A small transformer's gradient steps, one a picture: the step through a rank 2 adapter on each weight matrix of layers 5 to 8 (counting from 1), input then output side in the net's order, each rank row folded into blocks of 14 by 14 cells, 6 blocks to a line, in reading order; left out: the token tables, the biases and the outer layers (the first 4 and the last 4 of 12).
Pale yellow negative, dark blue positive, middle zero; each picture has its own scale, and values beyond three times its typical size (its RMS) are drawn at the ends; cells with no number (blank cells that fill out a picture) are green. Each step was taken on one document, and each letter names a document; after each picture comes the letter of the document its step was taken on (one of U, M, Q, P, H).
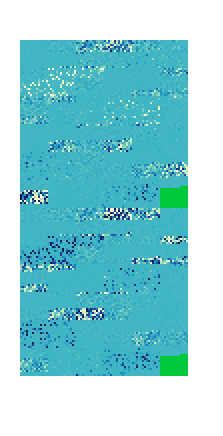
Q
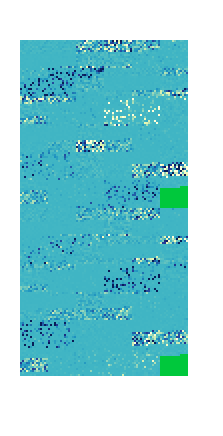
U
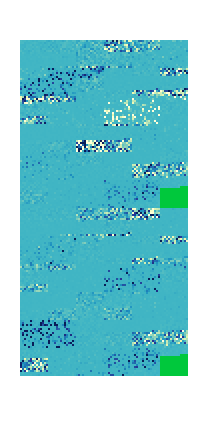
U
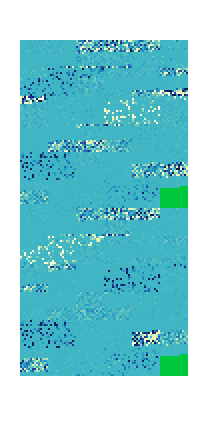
U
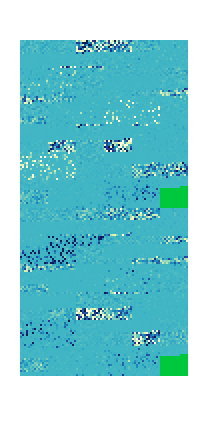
Q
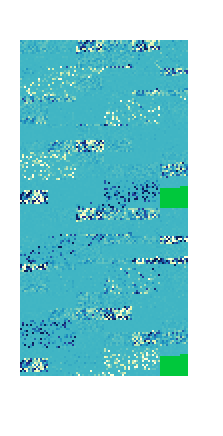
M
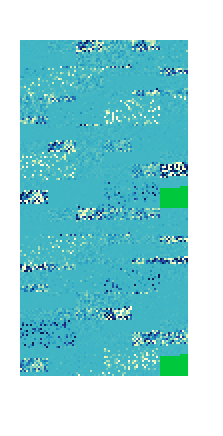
M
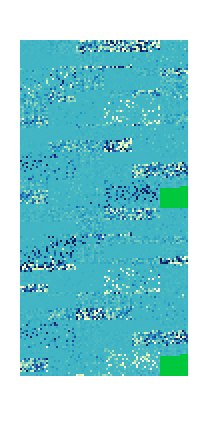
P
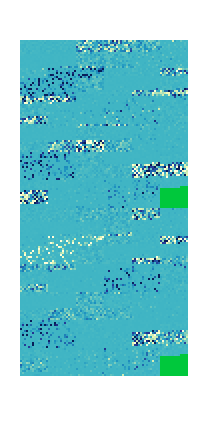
U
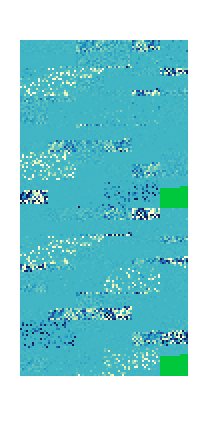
M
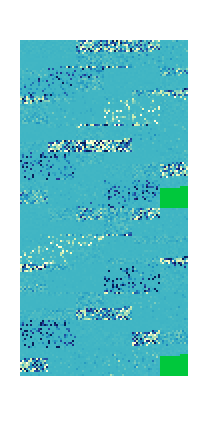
U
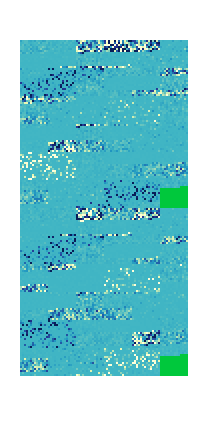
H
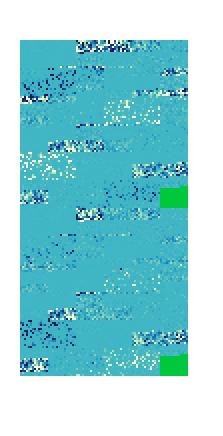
H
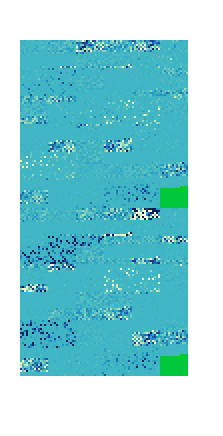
Q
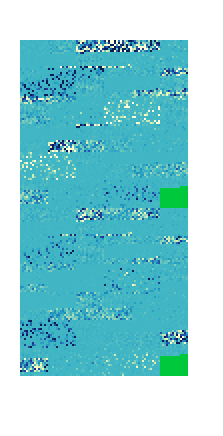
H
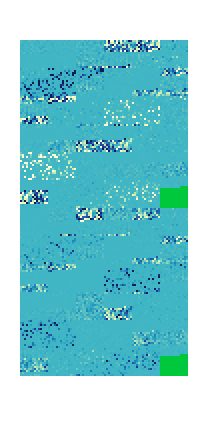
H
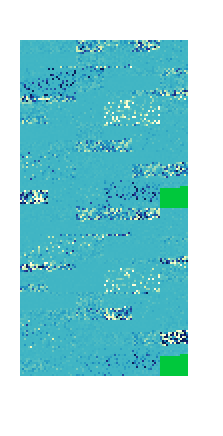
H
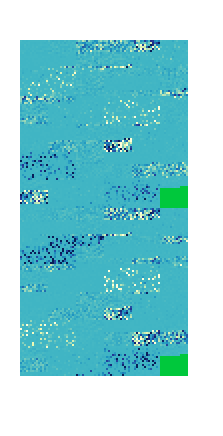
Q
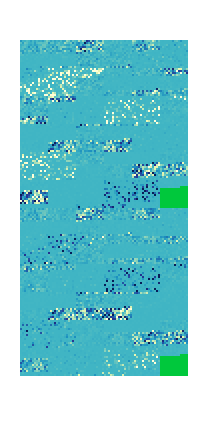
M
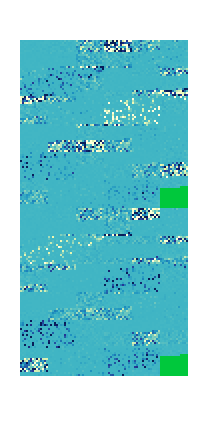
U
